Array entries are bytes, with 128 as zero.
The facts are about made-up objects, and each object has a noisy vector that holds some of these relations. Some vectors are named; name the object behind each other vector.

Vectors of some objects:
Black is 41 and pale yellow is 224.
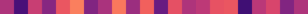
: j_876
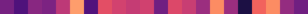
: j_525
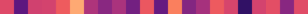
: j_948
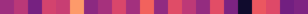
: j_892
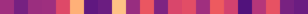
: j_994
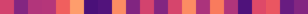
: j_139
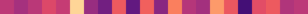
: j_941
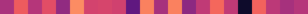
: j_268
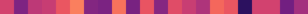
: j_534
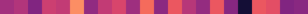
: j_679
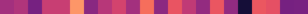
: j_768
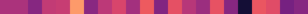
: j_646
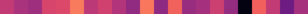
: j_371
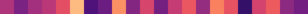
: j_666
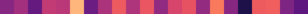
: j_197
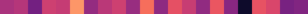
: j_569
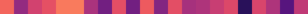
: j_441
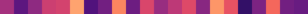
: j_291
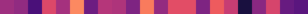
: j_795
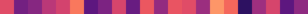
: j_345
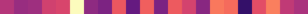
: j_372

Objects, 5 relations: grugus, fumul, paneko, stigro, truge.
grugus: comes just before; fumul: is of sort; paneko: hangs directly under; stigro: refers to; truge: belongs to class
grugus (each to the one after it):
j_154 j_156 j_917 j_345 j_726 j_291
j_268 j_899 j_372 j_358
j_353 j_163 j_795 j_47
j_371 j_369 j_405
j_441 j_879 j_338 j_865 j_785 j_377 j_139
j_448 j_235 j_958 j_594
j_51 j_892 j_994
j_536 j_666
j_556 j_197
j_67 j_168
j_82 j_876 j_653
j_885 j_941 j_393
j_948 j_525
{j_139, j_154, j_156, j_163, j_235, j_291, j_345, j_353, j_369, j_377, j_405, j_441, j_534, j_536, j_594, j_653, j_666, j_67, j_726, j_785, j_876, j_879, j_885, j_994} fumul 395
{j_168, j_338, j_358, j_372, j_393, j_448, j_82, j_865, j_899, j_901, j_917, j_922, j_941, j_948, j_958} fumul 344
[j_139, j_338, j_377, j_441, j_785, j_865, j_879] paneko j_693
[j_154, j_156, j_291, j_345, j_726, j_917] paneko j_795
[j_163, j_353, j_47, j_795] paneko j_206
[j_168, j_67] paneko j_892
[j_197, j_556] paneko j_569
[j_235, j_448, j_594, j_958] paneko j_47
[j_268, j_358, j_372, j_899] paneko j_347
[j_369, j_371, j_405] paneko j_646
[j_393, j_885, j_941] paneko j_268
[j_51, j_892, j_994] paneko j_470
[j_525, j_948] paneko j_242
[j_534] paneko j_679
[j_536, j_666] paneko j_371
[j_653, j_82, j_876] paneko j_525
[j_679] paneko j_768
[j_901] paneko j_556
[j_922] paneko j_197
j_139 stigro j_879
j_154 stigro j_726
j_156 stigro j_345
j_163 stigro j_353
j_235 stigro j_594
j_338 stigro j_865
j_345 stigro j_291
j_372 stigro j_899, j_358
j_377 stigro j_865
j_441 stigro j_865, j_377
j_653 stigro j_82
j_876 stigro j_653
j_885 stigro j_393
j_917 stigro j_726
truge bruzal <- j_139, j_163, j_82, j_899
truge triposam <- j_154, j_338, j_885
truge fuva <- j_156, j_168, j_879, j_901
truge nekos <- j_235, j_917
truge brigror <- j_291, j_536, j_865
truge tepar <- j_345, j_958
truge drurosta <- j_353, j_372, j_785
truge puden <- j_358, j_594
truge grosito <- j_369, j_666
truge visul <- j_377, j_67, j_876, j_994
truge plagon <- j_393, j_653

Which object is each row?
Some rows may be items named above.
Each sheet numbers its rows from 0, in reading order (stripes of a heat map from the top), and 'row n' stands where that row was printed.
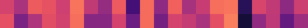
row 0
j_885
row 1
j_156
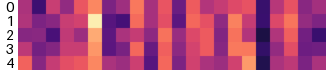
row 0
j_876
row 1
j_168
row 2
j_47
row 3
j_726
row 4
j_353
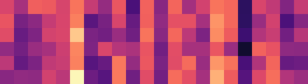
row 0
j_885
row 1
j_345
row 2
j_917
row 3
j_242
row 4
j_594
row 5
j_393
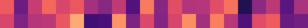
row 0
j_154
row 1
j_139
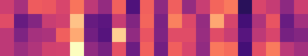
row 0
j_885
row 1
j_958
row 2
j_377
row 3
j_372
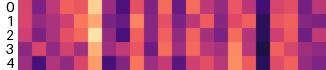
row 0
j_338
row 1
j_785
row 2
j_865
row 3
j_347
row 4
j_653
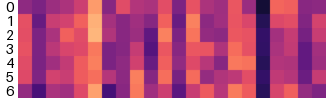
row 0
j_242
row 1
j_948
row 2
j_448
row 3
j_163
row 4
j_235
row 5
j_67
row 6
j_653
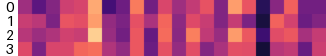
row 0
j_291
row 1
j_693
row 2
j_941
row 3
j_536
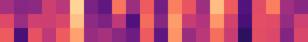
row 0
j_358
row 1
j_899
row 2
j_82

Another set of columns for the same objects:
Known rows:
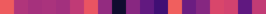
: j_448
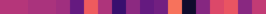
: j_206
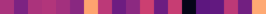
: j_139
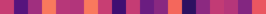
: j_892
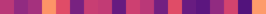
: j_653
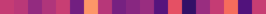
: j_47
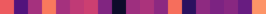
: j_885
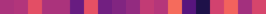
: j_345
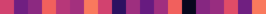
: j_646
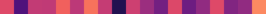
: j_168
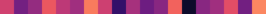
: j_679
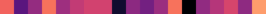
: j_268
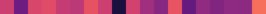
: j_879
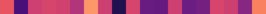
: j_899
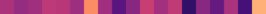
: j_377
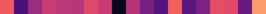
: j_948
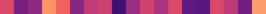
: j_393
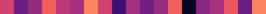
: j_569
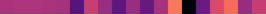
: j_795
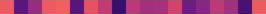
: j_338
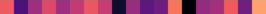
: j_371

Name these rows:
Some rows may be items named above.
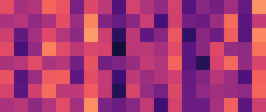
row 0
j_994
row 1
j_594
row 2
j_347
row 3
j_941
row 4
j_345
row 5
j_338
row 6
j_876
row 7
j_594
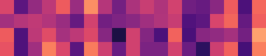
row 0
j_865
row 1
j_726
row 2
j_67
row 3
j_372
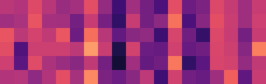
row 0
j_163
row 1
j_156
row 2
j_958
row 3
j_899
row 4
j_154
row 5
j_594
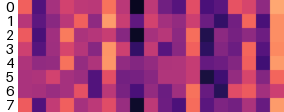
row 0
j_82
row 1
j_358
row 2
j_885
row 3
j_347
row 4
j_785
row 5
j_291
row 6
j_917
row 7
j_536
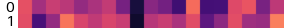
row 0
j_353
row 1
j_941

